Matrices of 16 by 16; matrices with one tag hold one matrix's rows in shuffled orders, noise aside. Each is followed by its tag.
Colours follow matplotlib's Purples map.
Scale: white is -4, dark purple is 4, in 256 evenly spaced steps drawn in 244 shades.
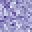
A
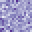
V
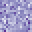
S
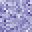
S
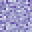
S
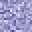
A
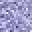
V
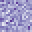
V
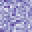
A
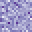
V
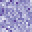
V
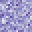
V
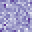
S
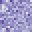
V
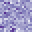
A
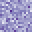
V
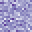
A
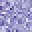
V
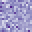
V
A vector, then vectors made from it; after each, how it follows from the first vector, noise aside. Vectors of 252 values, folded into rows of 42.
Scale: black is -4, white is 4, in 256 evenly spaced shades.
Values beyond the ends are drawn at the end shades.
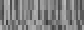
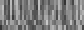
negated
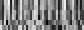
scaled up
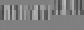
partly zeroed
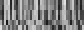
scaled up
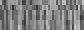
reversed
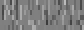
partly zeroed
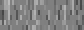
partly zeroed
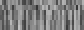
reversed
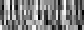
scaled up
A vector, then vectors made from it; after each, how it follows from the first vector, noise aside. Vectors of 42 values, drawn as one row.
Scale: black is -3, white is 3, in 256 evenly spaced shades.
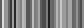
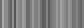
shrunk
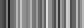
wrapped around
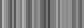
shrunk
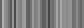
shrunk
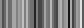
reversed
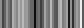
reversed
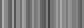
shrunk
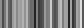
reversed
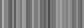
shrunk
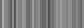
shrunk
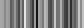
wrapped around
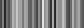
wrapped around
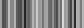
wrapped around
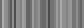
shrunk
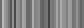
shrunk
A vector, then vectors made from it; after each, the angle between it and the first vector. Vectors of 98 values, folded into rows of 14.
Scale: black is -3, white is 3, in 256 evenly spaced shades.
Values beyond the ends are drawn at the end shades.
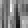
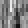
nearly parallel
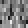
partly opposed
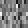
orthogonal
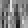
nearly parallel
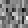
orthogonal
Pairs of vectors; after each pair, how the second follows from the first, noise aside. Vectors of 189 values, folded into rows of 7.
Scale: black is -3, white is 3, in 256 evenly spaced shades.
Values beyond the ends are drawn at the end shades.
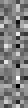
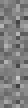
shrunk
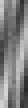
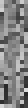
sign-scrambled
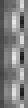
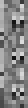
sign-scrambled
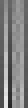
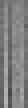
shrunk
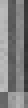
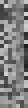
sign-scrambled
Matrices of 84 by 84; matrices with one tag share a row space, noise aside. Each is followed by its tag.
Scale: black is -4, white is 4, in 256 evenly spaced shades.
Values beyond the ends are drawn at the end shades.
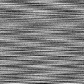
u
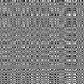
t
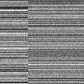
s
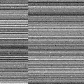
s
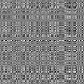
t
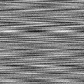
u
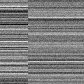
s
